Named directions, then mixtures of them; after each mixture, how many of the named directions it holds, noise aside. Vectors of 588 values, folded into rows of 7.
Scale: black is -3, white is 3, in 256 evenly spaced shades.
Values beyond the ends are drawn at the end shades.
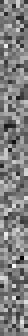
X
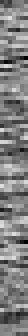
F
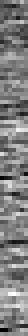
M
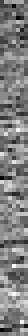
two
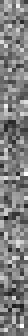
two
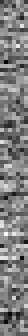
two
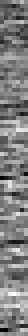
one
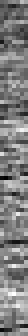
one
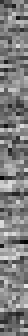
three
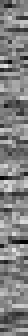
two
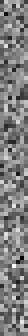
one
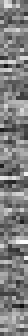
three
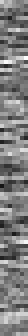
one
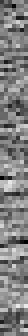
three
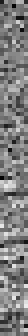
three
